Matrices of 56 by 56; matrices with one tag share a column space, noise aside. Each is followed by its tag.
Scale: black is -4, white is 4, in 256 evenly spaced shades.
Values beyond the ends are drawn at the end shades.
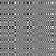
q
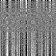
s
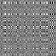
q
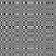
q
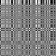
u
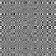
q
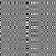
q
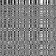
u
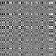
q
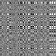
q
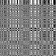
u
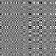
q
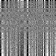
s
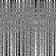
s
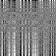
s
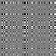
q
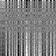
s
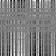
s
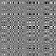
q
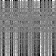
s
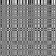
u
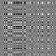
q
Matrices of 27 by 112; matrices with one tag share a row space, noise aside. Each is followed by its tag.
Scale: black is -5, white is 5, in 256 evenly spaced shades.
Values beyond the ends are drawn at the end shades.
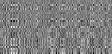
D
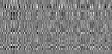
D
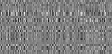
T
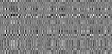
D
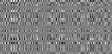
D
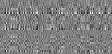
D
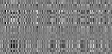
D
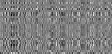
D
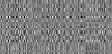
T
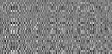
D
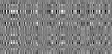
D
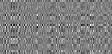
D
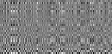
D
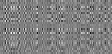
D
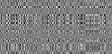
T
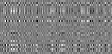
D
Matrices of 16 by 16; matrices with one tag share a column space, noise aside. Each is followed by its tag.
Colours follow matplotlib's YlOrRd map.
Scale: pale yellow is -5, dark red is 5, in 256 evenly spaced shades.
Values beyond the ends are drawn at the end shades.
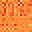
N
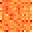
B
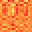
N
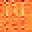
N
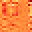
N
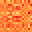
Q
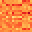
Q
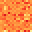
B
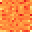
B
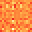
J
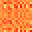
J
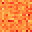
B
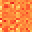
J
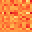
Q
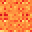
B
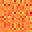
Q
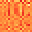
N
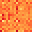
B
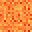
B
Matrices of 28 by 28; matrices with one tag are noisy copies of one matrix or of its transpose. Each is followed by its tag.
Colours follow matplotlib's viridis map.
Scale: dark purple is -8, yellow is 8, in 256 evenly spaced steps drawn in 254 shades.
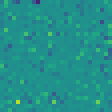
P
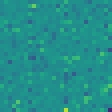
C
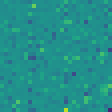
C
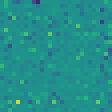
P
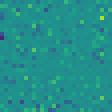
P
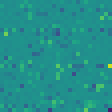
C
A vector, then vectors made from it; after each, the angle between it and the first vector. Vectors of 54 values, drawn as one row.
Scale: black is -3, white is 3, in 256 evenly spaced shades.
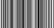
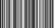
nearly opposite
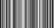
nearly opposite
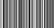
orthogonal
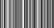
partly opposed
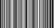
nearly opposite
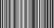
nearly opposite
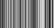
partly opposed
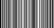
nearly opposite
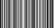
nearly opposite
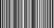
nearly opposite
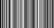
nearly opposite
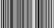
nearly parallel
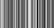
orthogonal
